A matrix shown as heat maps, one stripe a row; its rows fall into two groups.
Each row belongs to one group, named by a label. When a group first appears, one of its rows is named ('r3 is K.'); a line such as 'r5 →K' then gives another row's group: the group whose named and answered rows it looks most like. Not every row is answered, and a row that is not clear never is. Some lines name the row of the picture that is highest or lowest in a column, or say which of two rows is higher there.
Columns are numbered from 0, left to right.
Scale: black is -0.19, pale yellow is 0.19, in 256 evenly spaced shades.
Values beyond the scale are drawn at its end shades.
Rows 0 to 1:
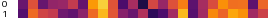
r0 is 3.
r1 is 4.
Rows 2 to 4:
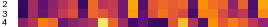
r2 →3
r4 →4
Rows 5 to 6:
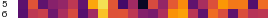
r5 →3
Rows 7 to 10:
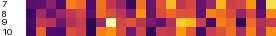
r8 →3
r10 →3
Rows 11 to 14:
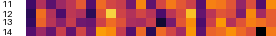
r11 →3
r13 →4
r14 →3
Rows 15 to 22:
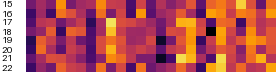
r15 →3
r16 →3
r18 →4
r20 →4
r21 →4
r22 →3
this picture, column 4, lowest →15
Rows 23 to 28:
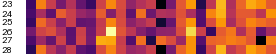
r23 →4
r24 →3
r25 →4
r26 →4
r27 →3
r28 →4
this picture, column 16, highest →26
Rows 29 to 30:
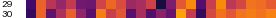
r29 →4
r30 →3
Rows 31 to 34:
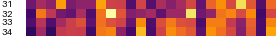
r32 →4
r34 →3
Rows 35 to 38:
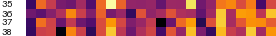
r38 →4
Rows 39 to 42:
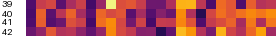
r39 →4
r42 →4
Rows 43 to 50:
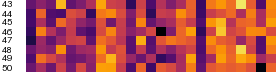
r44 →3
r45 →3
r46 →4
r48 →3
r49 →4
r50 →3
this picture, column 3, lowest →44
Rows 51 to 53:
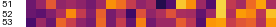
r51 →4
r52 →3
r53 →3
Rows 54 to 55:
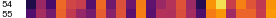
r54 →3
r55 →3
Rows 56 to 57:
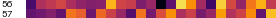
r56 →4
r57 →3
